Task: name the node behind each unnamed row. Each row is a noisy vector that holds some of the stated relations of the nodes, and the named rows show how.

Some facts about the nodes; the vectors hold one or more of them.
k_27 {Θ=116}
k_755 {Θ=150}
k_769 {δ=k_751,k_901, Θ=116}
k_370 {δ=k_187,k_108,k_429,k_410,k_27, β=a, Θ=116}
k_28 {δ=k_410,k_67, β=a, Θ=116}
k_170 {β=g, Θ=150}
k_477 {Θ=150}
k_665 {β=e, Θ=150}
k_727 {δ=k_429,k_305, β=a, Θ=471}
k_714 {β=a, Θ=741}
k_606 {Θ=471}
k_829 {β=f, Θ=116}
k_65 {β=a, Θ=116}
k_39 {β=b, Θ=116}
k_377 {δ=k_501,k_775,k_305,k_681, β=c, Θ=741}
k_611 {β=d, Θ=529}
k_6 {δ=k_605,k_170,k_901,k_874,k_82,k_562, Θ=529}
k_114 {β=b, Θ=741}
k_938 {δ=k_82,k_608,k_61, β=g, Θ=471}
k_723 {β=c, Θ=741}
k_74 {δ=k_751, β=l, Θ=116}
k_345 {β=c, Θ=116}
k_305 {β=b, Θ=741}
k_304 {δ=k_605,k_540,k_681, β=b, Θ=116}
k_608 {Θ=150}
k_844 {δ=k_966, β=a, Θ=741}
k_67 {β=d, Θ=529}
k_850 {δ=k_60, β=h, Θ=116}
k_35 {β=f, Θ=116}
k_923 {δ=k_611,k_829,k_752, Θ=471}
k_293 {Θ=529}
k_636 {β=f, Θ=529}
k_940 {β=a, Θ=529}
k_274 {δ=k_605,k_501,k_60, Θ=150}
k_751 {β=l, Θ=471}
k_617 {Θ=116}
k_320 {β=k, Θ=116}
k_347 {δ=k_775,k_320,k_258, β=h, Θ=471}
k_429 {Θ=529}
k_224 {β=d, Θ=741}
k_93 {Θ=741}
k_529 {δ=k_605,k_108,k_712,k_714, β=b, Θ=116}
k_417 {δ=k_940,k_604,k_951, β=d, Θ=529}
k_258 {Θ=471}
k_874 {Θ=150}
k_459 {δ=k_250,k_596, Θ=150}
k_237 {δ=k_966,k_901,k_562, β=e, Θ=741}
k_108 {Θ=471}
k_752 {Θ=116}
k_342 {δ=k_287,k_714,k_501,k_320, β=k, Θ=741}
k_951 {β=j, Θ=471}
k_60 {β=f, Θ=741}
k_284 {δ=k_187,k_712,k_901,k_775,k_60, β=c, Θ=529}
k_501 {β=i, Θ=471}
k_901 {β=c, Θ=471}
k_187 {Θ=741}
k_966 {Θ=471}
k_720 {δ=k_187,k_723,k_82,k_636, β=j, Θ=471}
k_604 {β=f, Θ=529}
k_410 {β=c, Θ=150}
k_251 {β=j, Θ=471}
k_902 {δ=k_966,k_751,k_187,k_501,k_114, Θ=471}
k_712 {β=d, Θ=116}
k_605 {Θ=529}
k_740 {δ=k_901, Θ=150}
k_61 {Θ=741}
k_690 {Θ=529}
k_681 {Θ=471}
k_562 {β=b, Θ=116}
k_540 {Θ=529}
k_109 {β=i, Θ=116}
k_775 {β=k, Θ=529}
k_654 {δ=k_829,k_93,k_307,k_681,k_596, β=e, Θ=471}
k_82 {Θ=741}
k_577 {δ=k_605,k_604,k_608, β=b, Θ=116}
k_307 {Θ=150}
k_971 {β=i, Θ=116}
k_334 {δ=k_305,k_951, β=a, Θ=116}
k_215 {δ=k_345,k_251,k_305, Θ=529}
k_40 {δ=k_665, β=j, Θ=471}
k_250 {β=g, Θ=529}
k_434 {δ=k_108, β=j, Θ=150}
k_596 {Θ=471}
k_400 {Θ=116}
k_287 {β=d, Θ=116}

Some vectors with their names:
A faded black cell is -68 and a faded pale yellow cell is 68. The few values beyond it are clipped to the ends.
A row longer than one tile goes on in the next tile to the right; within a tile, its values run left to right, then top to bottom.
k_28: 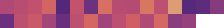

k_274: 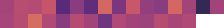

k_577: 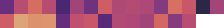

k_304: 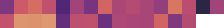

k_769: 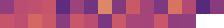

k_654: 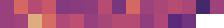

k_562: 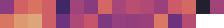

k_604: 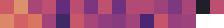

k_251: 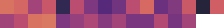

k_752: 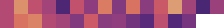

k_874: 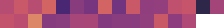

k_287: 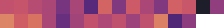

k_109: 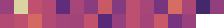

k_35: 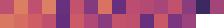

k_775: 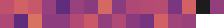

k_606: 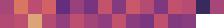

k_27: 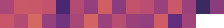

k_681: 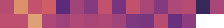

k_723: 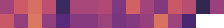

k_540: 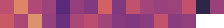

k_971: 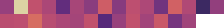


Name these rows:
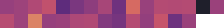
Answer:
k_665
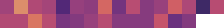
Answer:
k_93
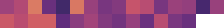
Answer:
k_345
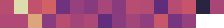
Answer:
k_501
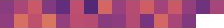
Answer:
k_334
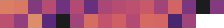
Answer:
k_67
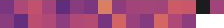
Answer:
k_342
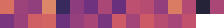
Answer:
k_434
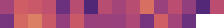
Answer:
k_727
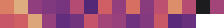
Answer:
k_611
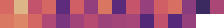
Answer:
k_829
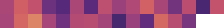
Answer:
k_940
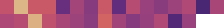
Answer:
k_596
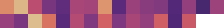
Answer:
k_250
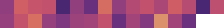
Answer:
k_714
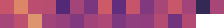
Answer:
k_307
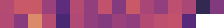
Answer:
k_284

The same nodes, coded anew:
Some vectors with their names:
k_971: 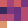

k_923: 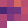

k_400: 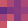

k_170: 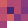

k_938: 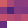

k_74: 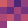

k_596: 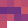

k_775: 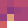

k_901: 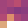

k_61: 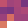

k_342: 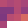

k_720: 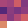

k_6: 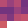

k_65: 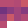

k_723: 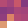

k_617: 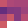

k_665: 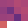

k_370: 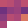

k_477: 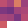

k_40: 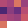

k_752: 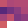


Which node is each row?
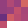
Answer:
k_224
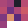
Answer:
k_305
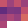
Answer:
k_215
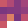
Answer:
k_27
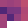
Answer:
k_654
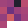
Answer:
k_604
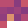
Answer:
k_320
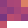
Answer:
k_611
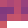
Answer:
k_844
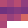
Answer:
k_902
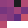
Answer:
k_850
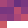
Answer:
k_237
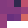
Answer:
k_347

